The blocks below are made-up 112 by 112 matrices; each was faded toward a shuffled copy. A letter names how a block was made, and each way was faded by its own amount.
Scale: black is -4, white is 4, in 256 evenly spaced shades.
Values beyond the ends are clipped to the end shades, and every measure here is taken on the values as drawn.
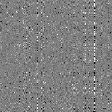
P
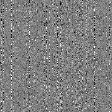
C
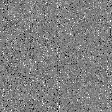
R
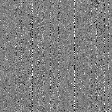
C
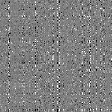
P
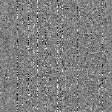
C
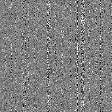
C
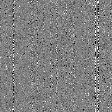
C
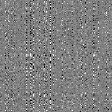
P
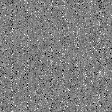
R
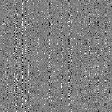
P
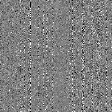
C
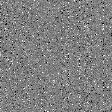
R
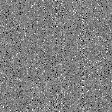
R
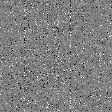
R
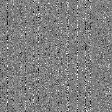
C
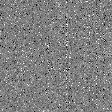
R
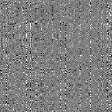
P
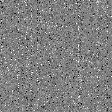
R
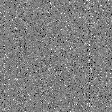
R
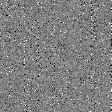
R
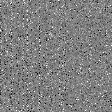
R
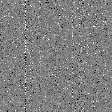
R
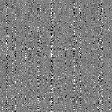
P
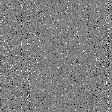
R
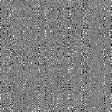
P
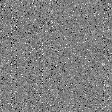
R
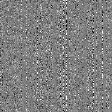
C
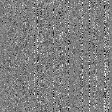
C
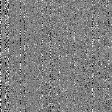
C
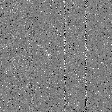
R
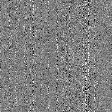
C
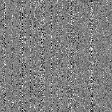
C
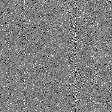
R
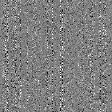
C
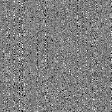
C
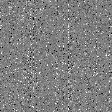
R
